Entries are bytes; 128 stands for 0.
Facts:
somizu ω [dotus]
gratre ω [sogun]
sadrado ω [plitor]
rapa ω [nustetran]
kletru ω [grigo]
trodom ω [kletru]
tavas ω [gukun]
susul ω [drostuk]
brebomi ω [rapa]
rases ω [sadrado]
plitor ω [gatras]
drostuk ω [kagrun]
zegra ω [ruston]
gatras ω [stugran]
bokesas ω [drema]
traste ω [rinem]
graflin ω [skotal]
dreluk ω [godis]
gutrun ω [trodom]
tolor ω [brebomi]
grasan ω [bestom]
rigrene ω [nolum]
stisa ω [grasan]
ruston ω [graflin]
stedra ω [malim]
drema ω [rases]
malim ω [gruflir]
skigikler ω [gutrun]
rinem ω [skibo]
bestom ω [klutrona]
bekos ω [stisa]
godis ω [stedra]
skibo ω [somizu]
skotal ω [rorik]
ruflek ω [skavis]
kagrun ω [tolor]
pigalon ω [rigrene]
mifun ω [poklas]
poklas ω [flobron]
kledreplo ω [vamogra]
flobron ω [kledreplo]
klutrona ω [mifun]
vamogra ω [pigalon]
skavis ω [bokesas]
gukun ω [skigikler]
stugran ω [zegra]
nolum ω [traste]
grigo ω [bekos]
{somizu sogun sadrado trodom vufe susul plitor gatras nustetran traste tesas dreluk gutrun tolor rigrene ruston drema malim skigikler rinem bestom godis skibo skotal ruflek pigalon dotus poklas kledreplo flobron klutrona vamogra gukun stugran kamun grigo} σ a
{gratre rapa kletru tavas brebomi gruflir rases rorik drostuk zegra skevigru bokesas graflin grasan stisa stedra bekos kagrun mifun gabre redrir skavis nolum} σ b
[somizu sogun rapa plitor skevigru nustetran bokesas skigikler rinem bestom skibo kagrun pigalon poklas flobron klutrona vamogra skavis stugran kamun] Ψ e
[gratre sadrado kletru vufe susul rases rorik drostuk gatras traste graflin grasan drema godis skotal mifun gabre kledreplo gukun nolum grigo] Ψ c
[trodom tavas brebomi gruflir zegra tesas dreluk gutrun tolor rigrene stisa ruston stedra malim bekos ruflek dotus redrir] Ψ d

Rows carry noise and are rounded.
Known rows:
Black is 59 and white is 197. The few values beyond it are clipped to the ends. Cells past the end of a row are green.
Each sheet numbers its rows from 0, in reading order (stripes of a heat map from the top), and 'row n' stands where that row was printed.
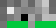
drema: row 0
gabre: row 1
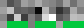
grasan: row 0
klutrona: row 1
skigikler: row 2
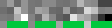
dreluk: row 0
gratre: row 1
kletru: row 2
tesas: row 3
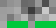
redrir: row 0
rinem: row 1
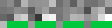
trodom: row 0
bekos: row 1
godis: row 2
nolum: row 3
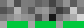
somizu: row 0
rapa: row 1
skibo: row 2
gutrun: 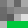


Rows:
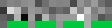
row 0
bokesas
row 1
mifun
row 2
rigrene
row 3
dotus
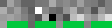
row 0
vufe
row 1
rases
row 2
tavas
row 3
kledreplo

